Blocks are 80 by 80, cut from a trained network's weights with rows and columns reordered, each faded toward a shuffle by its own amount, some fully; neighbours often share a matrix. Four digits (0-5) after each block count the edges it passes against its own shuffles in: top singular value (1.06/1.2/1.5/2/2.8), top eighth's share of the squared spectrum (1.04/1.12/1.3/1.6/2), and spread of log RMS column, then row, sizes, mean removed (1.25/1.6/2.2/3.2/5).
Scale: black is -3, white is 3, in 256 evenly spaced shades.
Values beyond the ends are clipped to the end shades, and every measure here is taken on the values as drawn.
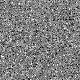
3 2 0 1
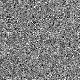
3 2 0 1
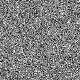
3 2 0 1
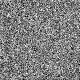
1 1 0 0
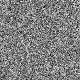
0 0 0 0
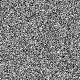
0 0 0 0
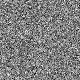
0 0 0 0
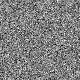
0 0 0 0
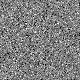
0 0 0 0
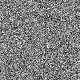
1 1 0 0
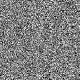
3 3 0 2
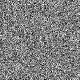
2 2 0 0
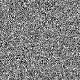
2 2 1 1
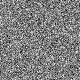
1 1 0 0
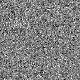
3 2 0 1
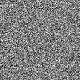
3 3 0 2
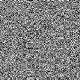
3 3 1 2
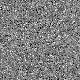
1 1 0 0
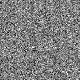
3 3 0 1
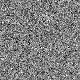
1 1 0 0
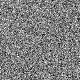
1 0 0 0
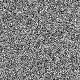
1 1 0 0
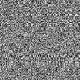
4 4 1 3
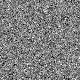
1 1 0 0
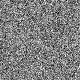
1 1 0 0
